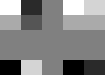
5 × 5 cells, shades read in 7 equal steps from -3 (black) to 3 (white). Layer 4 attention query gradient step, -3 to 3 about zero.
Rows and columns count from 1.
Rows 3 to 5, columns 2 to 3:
0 0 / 0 0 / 2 0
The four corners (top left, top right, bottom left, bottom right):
3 2 -3 -2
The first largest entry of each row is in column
1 1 1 1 2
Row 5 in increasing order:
-3 -3 -2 0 2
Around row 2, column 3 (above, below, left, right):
0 0 -1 1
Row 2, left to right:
1 -1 0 1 1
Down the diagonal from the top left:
3 -1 0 0 -2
